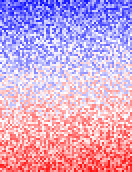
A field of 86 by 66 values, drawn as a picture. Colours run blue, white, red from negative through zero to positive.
Odd rows or columns: none. Grain: fine. Average level on the scale: 50%. Stripes: none. Slope: up to the bottom.
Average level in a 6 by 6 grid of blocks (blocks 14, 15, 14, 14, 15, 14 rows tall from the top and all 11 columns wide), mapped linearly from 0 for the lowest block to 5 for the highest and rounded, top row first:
000000 / 111111 / 222222 / 333333 / 444444 / 555555
